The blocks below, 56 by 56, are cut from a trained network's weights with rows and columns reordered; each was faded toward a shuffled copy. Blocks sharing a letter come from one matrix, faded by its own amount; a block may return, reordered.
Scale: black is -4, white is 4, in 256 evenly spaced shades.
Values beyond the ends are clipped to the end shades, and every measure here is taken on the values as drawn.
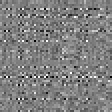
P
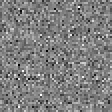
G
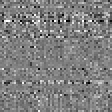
P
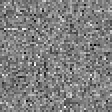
G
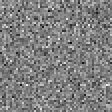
G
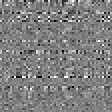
P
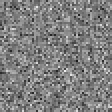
G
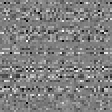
P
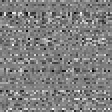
P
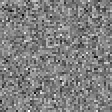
G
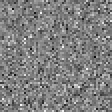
G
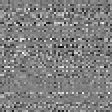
P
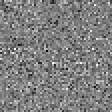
G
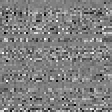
P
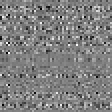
P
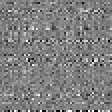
P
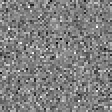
G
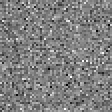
G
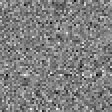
G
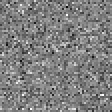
G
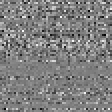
P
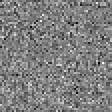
G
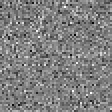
G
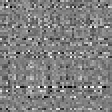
P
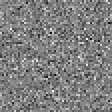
G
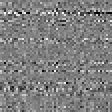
P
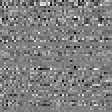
P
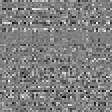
P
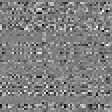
P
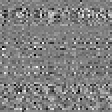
P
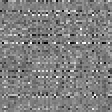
P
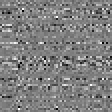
P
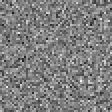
G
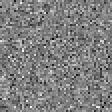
G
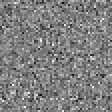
G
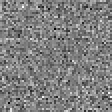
G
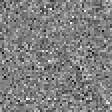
G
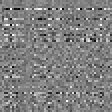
P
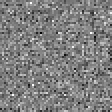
G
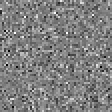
G
